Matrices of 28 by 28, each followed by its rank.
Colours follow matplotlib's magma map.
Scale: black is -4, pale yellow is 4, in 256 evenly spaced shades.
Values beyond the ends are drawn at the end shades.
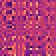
three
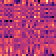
three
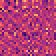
five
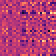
three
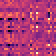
three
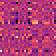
three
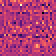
five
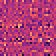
five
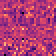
five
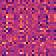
five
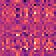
three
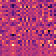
three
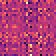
three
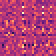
five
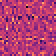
five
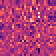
five
